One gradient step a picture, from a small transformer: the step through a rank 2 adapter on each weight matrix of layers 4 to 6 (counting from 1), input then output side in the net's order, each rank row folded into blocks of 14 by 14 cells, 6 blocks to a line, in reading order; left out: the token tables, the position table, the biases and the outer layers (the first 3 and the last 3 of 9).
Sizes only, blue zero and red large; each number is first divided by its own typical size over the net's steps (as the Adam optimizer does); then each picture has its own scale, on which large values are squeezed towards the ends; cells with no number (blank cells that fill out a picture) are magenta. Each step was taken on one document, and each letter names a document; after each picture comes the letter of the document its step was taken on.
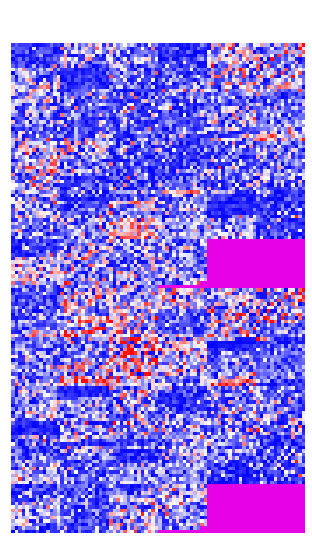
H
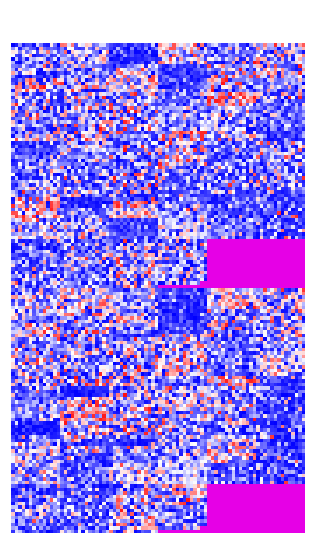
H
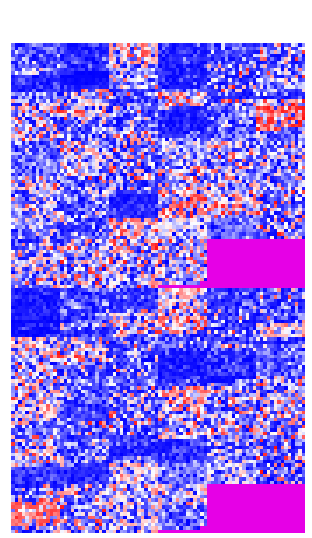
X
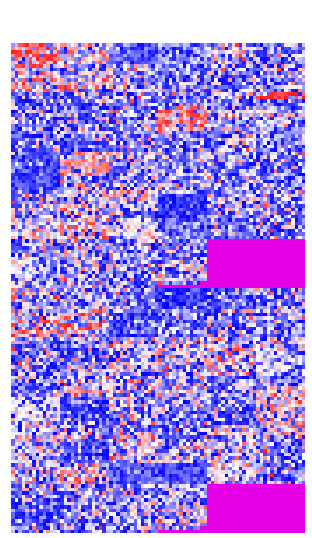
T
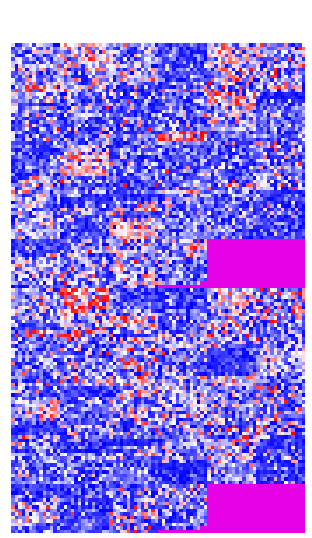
H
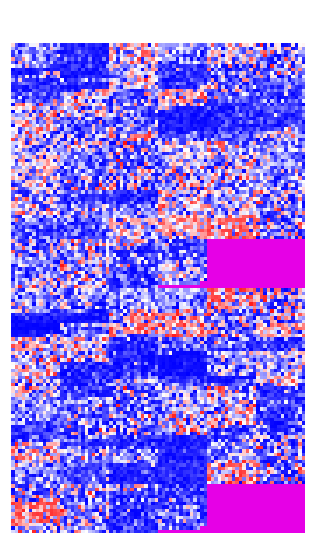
X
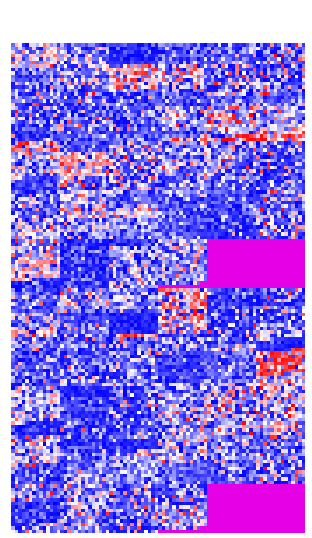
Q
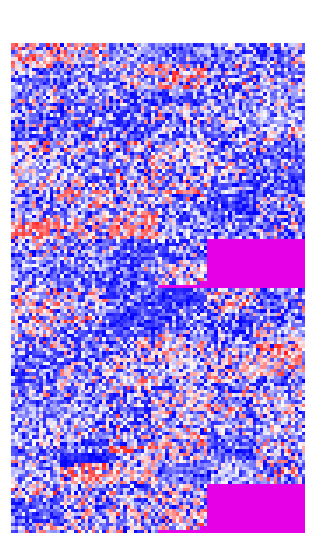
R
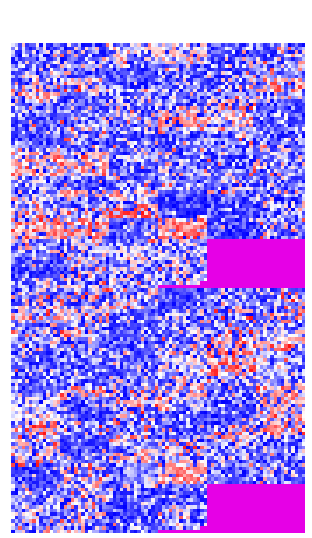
T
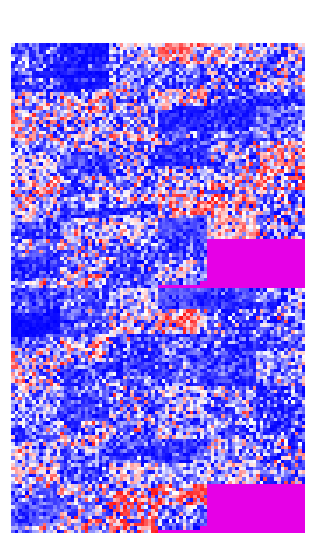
X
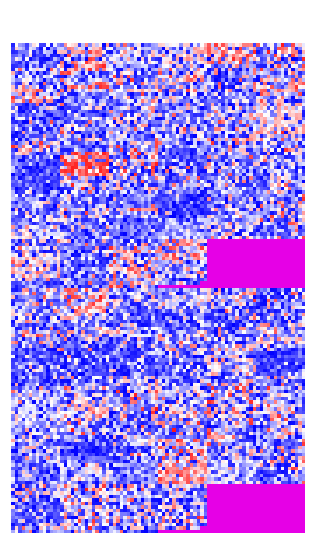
R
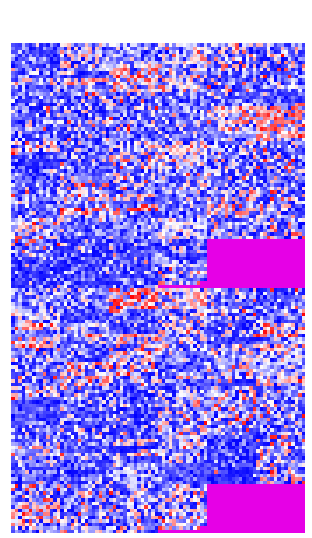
Q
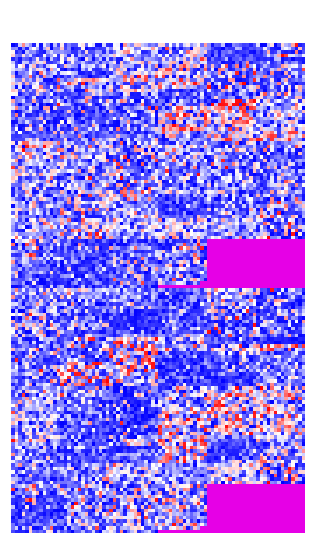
Q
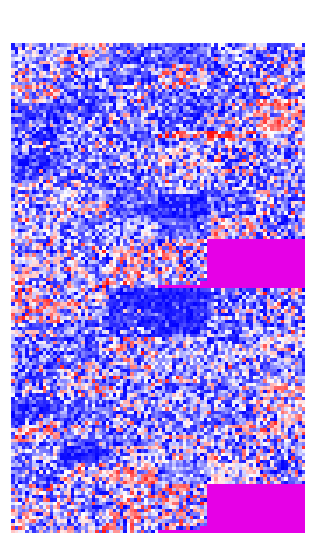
T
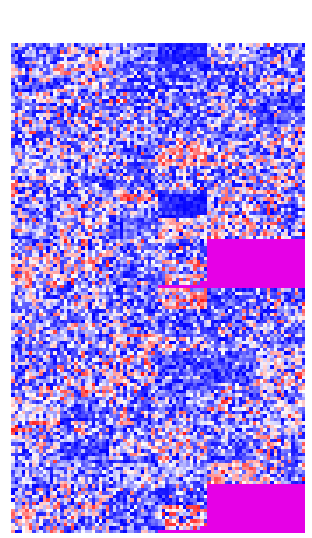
T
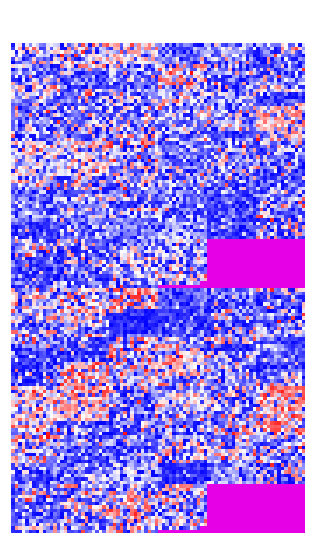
R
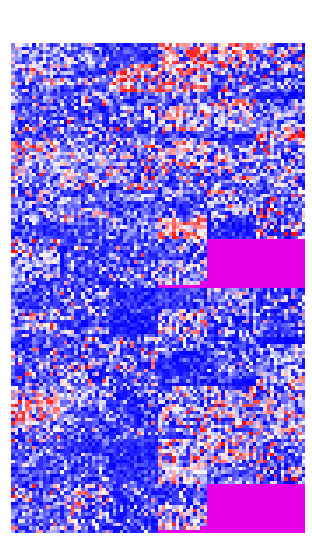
Q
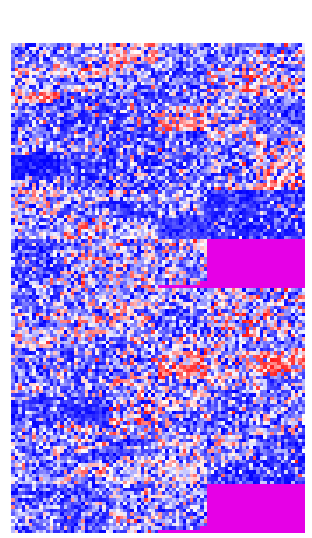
H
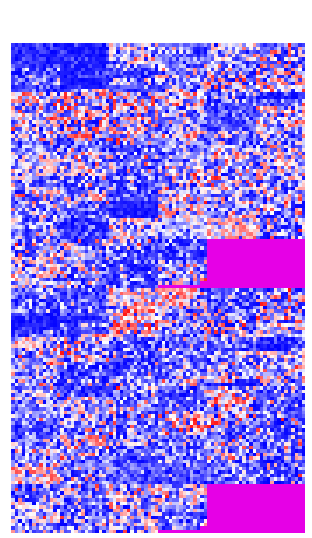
X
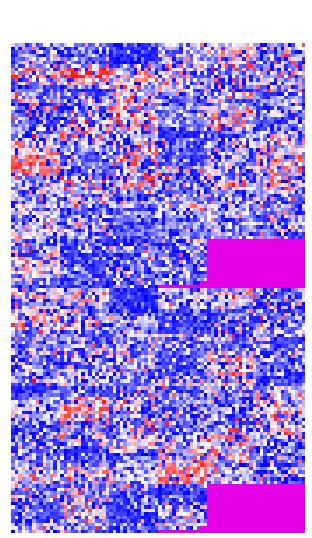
R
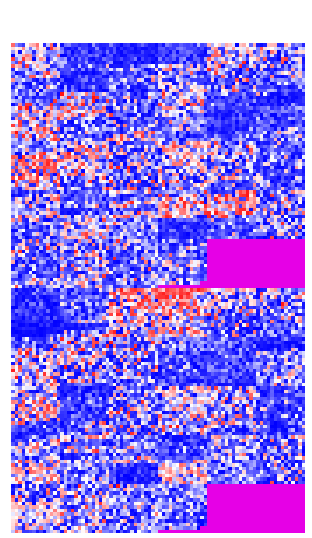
X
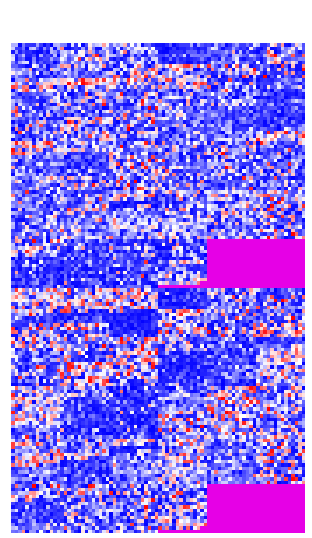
Q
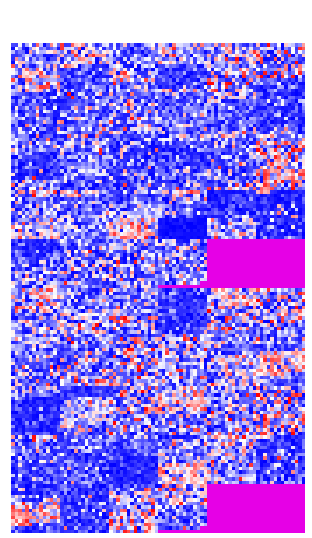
H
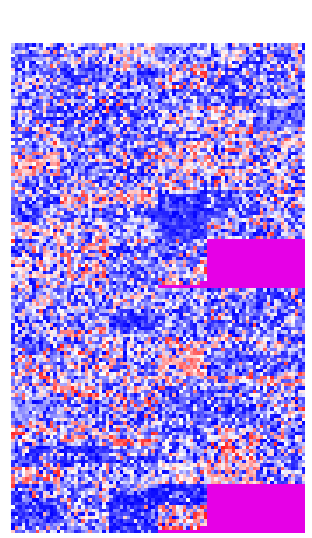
T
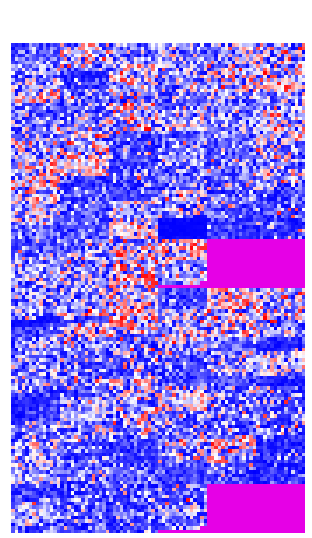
H
